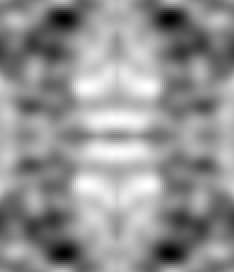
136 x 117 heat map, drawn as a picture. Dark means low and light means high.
Lone odd cells: none. Seam: none. Slope: none. Grain: smooth. Mirror symmetry: left to right and top to bottom.
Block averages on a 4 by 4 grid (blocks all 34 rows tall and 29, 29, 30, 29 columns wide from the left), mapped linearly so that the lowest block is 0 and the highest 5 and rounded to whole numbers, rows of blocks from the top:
0 2 2 0 | 2 5 5 2 | 2 5 5 2 | 0 2 2 0
